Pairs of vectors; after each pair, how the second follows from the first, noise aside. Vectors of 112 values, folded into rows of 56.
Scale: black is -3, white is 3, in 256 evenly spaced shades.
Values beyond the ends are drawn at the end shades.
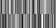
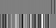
partly zeroed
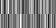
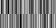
negated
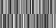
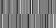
partly zeroed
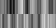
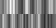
negated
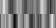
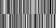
shuffled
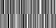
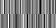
negated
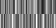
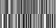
shuffled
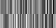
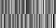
shuffled
